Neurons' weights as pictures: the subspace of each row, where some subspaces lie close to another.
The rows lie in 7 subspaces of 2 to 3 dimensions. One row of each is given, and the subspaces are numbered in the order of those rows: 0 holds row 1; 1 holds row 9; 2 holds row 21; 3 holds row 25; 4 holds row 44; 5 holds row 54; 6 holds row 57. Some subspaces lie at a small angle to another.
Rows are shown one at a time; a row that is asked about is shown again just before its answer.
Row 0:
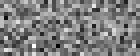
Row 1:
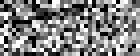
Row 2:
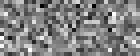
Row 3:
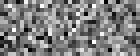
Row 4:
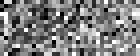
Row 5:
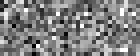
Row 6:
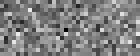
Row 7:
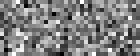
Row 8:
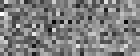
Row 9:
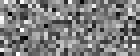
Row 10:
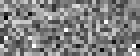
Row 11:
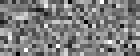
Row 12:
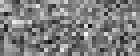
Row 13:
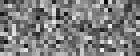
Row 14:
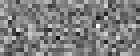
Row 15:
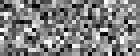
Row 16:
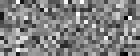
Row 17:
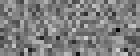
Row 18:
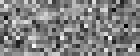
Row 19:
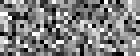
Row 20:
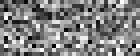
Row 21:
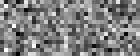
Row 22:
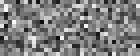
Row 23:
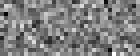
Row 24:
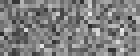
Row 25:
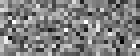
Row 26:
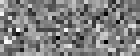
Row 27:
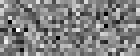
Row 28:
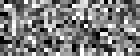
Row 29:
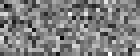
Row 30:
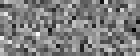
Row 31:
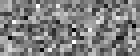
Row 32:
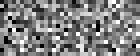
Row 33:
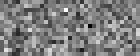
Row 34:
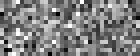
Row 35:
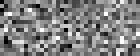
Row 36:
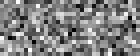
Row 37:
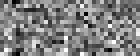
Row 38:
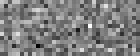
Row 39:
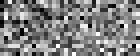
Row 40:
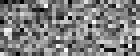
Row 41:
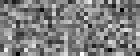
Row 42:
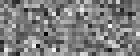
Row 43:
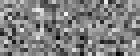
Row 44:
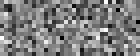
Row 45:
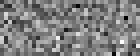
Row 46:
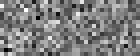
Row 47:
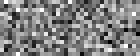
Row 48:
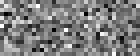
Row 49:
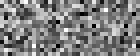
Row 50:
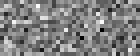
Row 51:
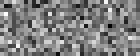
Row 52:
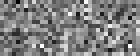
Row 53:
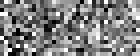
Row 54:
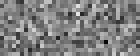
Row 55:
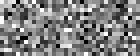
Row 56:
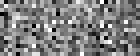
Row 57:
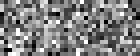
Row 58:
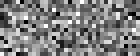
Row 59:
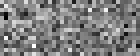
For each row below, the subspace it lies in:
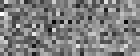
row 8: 6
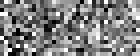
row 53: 6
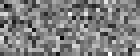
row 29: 4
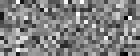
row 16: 1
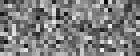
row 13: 0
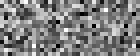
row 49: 6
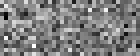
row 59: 6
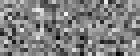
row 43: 0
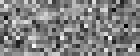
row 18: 0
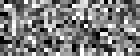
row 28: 4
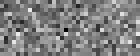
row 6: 3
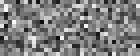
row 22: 4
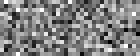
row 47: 2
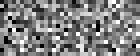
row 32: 3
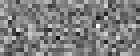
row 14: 5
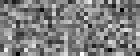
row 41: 2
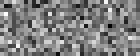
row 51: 4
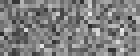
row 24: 1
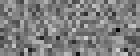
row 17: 5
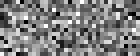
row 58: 1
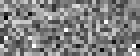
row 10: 0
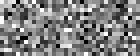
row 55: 1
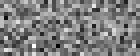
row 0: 6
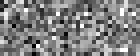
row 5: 1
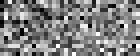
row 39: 2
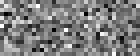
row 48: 3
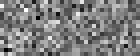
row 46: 6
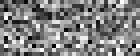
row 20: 0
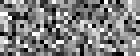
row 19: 0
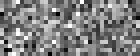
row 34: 6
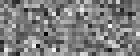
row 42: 2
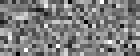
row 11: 2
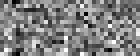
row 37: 2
